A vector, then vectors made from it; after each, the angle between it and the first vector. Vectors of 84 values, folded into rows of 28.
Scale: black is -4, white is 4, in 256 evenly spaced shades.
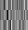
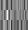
nearly opposite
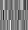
partly opposed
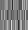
partly aligned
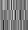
partly opposed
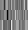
nearly parallel
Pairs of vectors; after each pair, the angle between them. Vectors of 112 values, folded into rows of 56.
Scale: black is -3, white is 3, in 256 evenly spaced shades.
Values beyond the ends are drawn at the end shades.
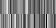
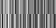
partly aligned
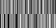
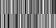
nearly parallel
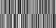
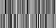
partly aligned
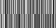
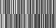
nearly parallel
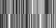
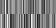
orthogonal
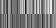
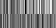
nearly parallel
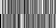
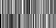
partly aligned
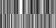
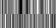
nearly opposite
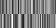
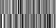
partly aligned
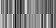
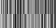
nearly parallel
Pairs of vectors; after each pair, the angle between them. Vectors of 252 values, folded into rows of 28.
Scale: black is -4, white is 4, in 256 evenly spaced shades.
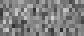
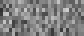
nearly parallel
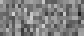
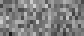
orthogonal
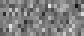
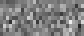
partly aligned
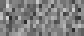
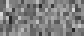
nearly parallel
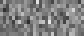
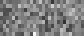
partly aligned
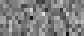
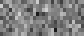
partly opposed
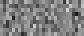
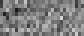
orthogonal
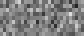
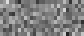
orthogonal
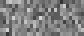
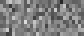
nearly parallel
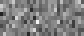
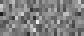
nearly parallel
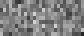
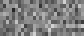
orthogonal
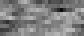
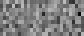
orthogonal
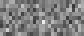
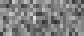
partly opposed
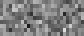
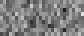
orthogonal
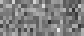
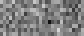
nearly parallel
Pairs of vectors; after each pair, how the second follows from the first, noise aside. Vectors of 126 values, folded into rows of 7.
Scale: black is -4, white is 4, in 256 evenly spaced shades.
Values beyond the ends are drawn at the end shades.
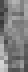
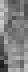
negated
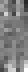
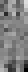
negated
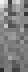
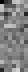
sign-scrambled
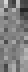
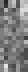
negated
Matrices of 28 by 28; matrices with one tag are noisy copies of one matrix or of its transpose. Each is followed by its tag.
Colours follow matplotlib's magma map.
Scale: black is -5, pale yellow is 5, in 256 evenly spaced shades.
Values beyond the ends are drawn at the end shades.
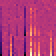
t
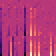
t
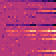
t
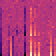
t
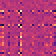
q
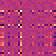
q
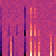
t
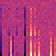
t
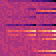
t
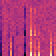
t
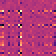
q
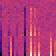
t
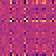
q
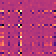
q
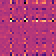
q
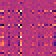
q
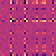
q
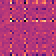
q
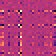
q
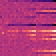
t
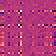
q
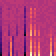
t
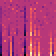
t
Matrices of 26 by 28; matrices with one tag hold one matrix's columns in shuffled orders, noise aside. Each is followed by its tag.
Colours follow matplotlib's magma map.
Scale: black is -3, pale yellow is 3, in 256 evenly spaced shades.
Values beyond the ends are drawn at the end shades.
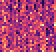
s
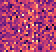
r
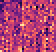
s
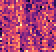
s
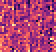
s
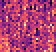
s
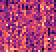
s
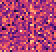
r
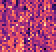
s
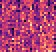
s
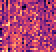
s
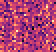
r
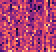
s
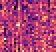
s
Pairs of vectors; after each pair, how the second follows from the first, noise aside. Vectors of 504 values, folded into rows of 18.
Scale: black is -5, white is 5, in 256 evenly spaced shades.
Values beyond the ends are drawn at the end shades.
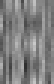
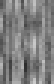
copied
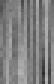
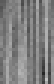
copied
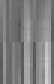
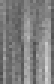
copied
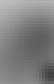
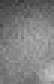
negated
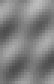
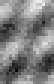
scaled up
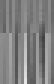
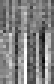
scaled up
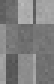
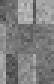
copied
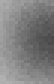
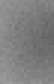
shrunk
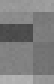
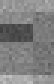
copied
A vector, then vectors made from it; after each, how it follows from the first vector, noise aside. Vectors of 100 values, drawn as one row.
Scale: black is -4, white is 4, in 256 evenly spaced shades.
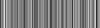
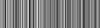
wrapped around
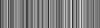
wrapped around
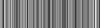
reversed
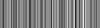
wrapped around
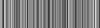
reversed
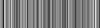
reversed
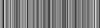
reversed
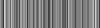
reversed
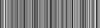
copied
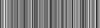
copied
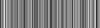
copied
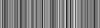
wrapped around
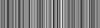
wrapped around
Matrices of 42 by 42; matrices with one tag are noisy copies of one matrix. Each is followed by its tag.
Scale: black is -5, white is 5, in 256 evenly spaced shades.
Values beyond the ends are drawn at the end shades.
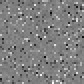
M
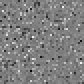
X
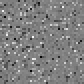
X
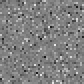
M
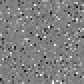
M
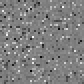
X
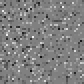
X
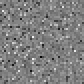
X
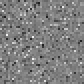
X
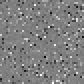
M
